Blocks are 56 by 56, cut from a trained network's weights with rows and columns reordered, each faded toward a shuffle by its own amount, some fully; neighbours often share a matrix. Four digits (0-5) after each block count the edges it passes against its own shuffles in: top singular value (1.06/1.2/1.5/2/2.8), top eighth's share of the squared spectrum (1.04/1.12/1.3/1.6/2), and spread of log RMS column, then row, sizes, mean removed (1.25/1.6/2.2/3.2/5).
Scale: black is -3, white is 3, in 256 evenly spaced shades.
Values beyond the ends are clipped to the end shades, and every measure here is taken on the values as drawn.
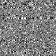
3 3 1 2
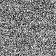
0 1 0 0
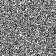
0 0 0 0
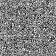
0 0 0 0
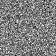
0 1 0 0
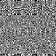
4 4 1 3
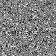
3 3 0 1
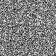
0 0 0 0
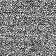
1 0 0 0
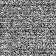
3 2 0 0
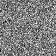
0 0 0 0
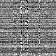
4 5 2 2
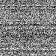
3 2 0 1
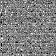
2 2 1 0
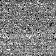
2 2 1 1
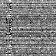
4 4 2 2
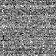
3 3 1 0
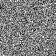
0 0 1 0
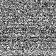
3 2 0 1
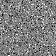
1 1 0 0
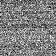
2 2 0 0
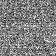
2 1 0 0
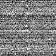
4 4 1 2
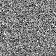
1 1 0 0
